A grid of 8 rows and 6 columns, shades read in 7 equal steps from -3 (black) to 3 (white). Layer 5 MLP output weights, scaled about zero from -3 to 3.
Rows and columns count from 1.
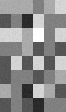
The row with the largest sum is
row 3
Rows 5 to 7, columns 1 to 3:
-1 2 -1 / -1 0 0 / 1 0 -2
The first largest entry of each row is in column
6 4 4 3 2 6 4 2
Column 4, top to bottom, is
0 2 3 -1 2 -1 2 -2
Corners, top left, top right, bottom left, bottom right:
1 2 -1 0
